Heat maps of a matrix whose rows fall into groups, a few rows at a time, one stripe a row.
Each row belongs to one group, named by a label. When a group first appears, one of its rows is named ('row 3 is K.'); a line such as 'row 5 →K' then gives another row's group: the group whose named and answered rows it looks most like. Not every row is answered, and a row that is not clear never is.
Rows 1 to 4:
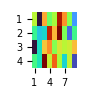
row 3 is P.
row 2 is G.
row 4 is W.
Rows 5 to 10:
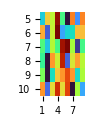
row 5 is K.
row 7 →G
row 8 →W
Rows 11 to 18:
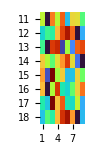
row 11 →W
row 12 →G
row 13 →P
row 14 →G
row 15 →W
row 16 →P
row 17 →W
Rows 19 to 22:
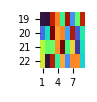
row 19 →P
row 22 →W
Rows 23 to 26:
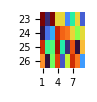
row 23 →W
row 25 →K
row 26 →P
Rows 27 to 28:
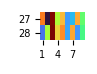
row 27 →W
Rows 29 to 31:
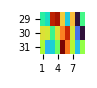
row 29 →K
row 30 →G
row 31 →G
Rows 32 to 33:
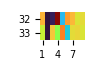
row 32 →P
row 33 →W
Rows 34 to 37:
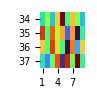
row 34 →G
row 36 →K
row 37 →P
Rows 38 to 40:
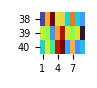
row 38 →K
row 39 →G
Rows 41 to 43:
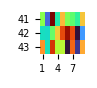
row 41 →W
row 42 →G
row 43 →K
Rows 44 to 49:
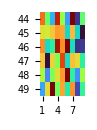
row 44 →K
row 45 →K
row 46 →G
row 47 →W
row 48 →G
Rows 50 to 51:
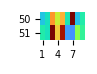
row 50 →K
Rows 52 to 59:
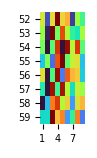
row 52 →P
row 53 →W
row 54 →P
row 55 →G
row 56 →P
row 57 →W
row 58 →P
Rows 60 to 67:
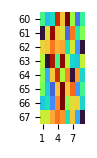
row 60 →G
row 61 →K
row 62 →K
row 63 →W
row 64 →P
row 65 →G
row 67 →K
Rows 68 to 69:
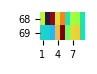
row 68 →W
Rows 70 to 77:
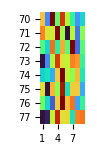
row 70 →W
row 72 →K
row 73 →P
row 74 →G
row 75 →W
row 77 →P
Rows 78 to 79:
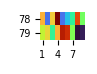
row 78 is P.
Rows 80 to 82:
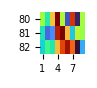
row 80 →K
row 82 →G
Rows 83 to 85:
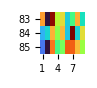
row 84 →K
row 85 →P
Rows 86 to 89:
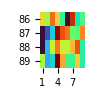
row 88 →P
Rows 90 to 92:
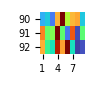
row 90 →G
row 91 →K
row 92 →G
